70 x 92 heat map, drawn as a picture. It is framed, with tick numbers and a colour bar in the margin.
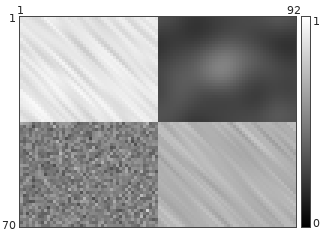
The table splits into 2 rows of 2 panels. Panel 1,1: very high, slanting down to the right, faint in contrast. Panel 1,2: low, smooth. Panel 2,1: middling, fine-grained. Panel 2,2: high, slanting down to the right, faint in contrast.
